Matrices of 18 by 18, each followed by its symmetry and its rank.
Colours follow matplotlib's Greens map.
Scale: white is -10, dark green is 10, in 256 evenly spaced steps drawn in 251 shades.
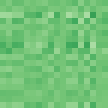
neither, rank two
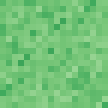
symmetric, full rank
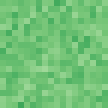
neither, full rank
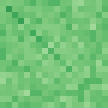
symmetric, full rank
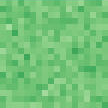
neither, full rank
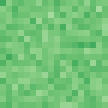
neither, full rank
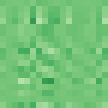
neither, rank two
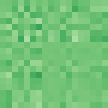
antisymmetric, rank two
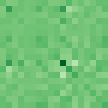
symmetric, rank three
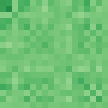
symmetric, rank three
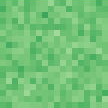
neither, full rank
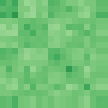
symmetric, rank three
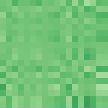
antisymmetric, rank two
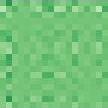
antisymmetric, rank two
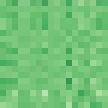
neither, rank two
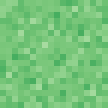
symmetric, full rank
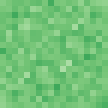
symmetric, full rank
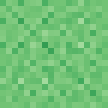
symmetric, rank three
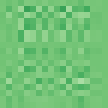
neither, rank two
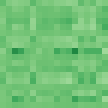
neither, rank two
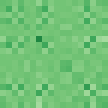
symmetric, rank three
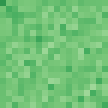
symmetric, full rank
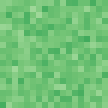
neither, full rank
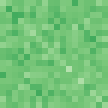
symmetric, full rank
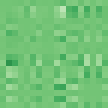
antisymmetric, rank two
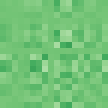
antisymmetric, rank two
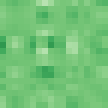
antisymmetric, rank two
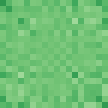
symmetric, rank three
